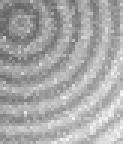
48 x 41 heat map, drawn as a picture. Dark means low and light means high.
Concentric rings centre on the top left. The ninth with the lowest average is the top left. The histogram is bell-shaped. There is an overall slope up to the bottom right.
